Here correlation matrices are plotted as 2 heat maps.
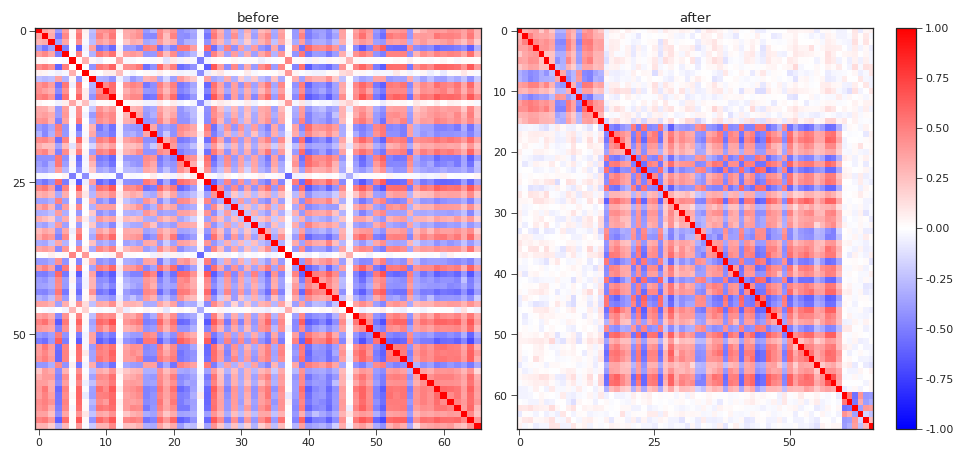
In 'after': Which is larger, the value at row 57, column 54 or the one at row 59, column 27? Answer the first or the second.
the first
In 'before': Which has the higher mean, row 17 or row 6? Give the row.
6
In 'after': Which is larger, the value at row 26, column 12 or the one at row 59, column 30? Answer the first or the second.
the second
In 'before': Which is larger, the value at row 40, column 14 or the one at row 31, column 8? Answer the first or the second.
the second
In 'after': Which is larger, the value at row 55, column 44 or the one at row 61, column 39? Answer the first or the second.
the second
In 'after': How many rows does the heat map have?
66
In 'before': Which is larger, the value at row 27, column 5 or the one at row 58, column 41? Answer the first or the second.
the first
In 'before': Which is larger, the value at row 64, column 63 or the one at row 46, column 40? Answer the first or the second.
the first
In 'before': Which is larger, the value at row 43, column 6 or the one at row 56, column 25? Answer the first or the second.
the second
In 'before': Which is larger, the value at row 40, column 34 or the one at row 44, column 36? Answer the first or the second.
the second
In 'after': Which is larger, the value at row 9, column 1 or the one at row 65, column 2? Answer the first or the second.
the first
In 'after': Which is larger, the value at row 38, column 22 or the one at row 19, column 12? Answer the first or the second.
the second
